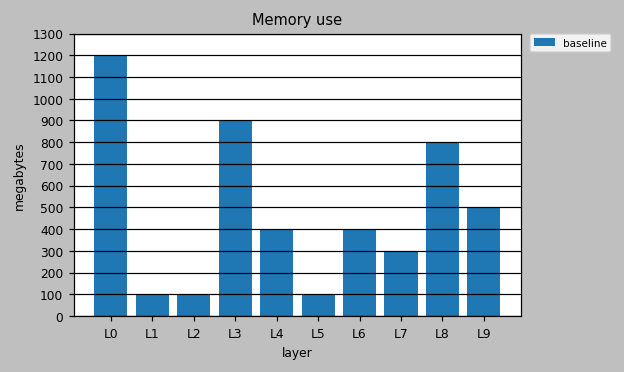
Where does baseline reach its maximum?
L0
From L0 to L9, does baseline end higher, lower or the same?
lower
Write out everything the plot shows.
Title: Memory use
x-axis: layer, ticks L0 L1 L2 L3 L4 L5 L6 L7 L8 L9
y-axis: megabytes, ticks 0 100 200 300 400 500 600 700 800 900 1000 1100 1200 1300
Legend: baseline
Values:
baseline: 1200 100 100 900 400 100 400 300 800 500
